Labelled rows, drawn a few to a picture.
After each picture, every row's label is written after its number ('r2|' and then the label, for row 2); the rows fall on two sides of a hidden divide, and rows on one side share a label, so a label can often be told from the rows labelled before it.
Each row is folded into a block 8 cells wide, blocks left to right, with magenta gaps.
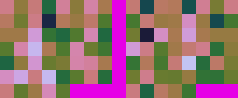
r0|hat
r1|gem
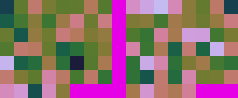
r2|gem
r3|gem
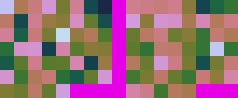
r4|gem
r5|gem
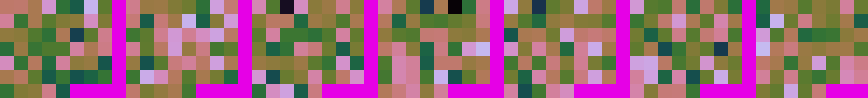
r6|gem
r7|gem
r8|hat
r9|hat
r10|gem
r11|gem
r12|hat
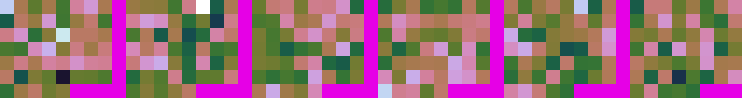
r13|gem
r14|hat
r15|gem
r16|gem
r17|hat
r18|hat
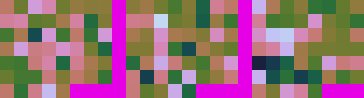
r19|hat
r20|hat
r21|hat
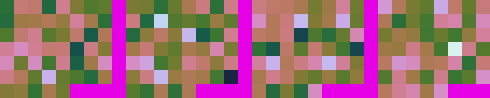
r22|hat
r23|gem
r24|gem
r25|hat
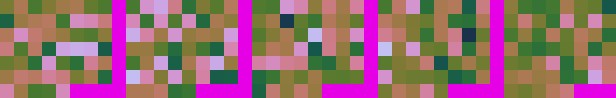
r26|gem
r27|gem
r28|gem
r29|hat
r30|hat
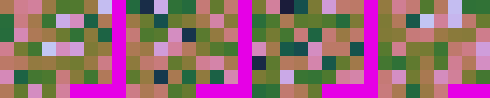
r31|hat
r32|hat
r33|hat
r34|gem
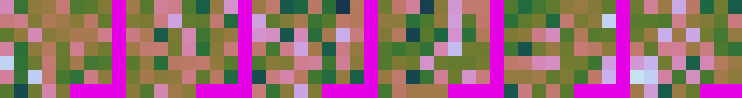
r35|gem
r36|gem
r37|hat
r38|hat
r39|hat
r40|gem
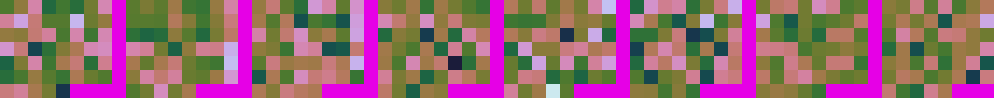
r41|hat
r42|hat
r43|hat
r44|gem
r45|hat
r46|hat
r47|hat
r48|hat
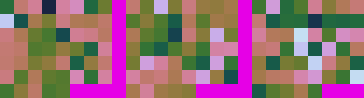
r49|hat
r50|gem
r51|hat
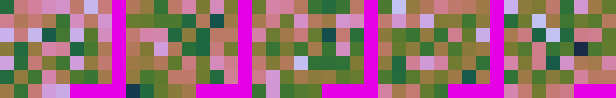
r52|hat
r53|hat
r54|gem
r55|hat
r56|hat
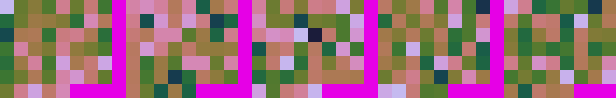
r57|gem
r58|hat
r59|hat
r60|gem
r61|hat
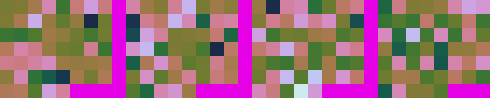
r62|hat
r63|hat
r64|gem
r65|gem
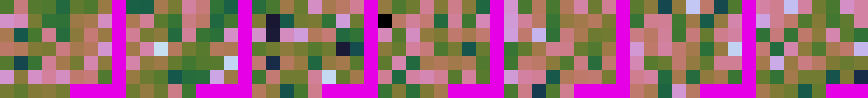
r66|hat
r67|hat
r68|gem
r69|gem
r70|gem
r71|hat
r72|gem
